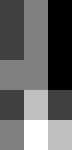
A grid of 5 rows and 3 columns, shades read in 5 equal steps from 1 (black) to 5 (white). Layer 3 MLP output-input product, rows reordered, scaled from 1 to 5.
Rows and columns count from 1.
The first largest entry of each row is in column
2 2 1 2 2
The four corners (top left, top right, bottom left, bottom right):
2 1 3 4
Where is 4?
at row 4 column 2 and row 5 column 3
